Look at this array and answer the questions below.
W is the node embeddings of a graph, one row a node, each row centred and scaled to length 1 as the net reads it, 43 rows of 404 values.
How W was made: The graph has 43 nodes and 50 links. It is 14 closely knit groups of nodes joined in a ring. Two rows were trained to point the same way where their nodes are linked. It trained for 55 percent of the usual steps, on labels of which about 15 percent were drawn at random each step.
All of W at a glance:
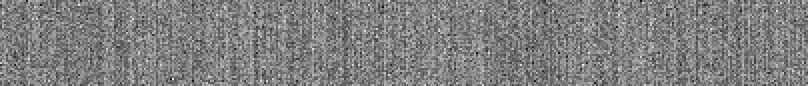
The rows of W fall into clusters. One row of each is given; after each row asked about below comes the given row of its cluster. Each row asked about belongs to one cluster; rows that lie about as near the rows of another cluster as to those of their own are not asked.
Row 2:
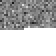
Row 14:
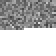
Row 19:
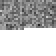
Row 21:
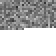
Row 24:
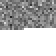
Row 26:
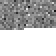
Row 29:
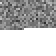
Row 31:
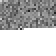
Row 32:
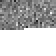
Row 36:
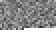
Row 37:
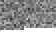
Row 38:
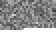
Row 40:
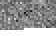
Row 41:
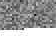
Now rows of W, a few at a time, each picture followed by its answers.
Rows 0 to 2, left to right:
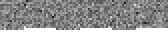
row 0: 19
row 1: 36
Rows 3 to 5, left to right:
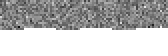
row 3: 14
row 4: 38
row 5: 2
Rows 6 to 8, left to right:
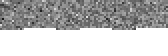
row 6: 24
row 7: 41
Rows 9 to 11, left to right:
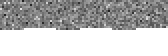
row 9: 32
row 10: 26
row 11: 41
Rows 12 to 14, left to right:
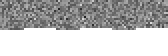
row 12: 29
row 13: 38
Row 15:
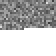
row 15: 19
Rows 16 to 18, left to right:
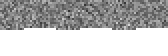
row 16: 26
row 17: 24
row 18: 36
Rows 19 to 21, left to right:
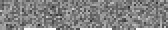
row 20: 40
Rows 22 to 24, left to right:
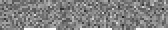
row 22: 37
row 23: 21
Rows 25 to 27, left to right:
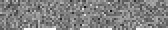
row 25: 32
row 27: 40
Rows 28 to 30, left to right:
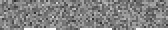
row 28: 37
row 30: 40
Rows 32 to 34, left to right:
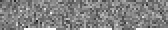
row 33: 2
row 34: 29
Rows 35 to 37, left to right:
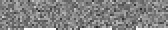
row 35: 31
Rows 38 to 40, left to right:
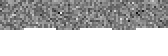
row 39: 31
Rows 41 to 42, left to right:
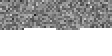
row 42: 14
